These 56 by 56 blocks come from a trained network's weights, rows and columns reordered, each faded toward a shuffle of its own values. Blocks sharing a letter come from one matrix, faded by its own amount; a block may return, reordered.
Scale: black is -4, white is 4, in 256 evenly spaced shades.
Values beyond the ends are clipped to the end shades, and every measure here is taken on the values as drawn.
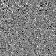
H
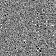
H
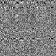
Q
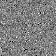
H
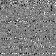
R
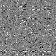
R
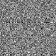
Q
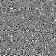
R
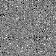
H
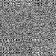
Q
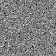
H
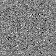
H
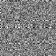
Q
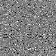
R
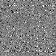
R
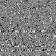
R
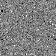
H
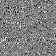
R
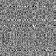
Q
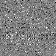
R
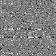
R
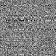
Q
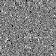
H
